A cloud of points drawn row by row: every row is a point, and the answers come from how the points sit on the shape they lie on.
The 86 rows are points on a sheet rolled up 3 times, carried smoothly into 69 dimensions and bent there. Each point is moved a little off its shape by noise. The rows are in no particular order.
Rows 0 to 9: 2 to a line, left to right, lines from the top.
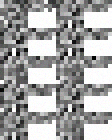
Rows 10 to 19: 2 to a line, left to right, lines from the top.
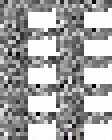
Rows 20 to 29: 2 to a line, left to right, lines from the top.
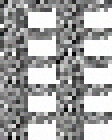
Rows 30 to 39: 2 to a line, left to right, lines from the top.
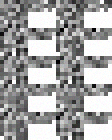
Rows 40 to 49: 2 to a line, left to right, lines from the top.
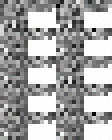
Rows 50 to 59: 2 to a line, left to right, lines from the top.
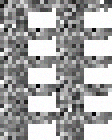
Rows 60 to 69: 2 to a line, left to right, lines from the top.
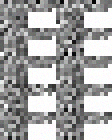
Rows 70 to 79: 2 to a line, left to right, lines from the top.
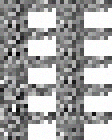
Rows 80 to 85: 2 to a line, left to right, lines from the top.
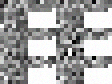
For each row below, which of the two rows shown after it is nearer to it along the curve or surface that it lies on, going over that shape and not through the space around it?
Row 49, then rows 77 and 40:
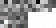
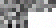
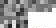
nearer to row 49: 77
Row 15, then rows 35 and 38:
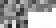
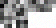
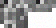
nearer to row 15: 38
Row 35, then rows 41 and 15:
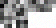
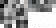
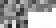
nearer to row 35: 41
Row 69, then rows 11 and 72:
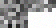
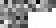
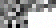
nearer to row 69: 72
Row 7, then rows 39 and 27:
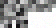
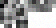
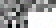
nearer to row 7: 27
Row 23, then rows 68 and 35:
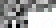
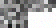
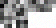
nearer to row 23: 68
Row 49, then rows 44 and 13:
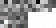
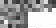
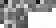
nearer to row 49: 44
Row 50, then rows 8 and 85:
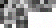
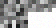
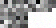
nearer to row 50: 85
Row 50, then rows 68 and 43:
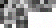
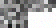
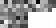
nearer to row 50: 43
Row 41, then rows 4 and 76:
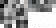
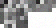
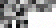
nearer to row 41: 76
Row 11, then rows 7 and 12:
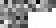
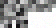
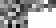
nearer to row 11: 12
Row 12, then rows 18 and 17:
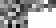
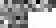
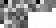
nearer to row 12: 18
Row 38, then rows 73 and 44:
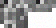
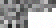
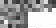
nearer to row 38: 44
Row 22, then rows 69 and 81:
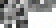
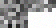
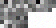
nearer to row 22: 81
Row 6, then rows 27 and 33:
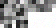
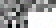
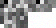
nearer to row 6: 33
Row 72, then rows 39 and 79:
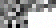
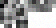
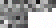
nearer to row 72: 79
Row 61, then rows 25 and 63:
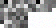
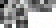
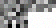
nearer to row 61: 25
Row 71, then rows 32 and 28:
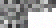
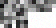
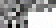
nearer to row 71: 28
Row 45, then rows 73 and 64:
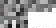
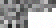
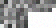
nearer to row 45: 64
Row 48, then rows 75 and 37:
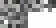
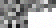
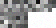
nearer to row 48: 37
